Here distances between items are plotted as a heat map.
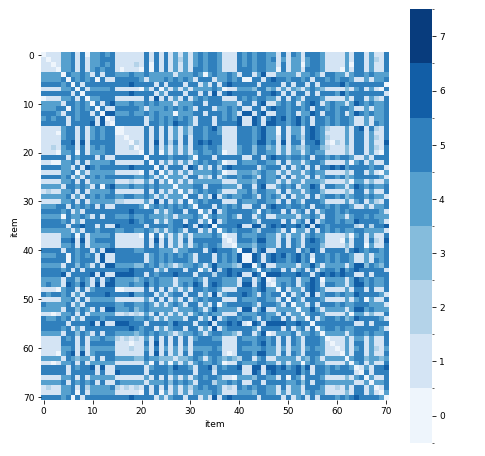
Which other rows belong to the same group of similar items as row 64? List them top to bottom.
5, 11, 13, 14, 21, 31, 35, 41, 42, 45, 55, 65, 67
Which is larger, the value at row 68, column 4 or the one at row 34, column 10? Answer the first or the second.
the second
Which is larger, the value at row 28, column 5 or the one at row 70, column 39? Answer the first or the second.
the second
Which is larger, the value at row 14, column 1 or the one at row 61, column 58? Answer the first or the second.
the first
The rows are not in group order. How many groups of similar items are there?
4
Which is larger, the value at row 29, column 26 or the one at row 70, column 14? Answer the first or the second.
the second
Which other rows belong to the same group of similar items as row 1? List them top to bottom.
0, 2, 3, 7, 9, 15, 16, 17, 18, 19, 20, 22, 24, 26, 28, 30, 37, 38, 39, 48, 50, 53, 58, 59, 60, 61, 63, 66, 68, 69
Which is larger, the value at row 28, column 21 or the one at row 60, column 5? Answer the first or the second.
the first
